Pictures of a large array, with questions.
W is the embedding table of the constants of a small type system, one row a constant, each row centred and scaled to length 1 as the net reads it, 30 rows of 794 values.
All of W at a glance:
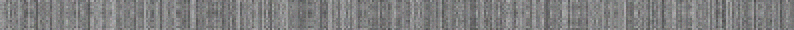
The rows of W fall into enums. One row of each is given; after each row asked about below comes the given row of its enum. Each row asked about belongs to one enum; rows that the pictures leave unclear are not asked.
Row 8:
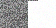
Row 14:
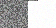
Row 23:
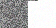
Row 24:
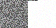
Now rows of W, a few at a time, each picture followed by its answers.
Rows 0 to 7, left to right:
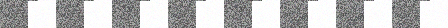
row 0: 24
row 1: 24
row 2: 14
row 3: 23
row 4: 14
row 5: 8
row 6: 8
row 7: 23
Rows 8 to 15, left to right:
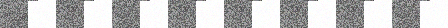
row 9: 14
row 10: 23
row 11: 14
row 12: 14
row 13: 14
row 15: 23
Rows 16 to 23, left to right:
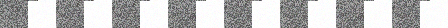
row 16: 14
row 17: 24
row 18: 24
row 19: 8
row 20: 23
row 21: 23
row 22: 8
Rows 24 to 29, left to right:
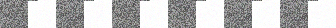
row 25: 8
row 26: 24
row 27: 14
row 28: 8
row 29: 8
